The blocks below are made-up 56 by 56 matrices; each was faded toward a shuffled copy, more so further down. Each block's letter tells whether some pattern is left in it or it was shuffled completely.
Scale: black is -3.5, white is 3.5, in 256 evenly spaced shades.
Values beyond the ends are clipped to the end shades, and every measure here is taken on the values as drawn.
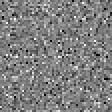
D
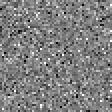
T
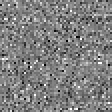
D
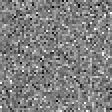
T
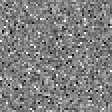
T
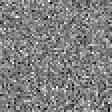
T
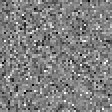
D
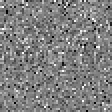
D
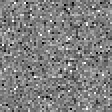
T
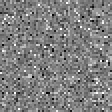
D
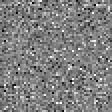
D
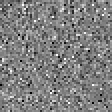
D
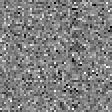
D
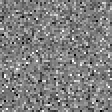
T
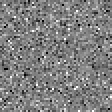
T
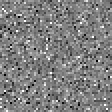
T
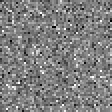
D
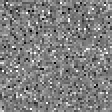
T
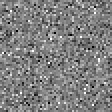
T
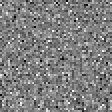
D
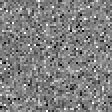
T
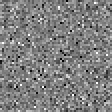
D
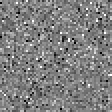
T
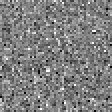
D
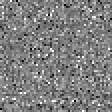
D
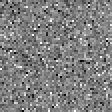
T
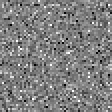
D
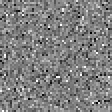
D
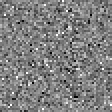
D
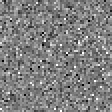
T
